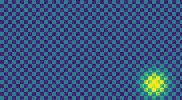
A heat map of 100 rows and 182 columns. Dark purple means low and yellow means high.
On average the colour sits 30% of the way up the scale. One bump rises in the bottom right. The bottom right is the ninth with the highest average. The field is checkered. No row or column stands out.
